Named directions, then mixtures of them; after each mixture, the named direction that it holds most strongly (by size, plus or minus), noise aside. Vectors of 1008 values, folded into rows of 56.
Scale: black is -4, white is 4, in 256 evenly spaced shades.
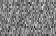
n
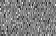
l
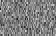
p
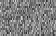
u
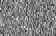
p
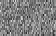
u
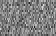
n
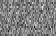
n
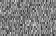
u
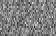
n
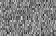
u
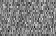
n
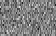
l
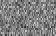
n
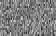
u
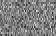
n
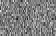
p
